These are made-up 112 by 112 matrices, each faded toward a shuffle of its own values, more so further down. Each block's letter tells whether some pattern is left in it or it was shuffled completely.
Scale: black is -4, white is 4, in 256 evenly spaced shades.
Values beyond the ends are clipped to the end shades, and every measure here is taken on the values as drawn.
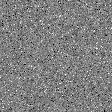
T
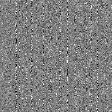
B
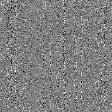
B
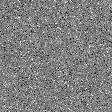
T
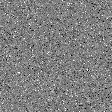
T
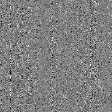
B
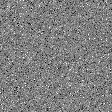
T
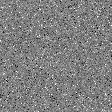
T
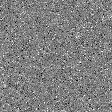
T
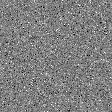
T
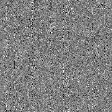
B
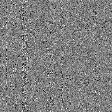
B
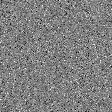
T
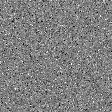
T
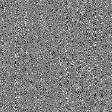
B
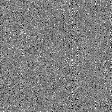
B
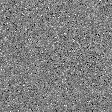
T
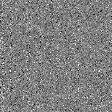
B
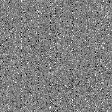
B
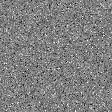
T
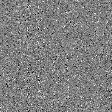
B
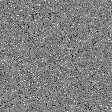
T
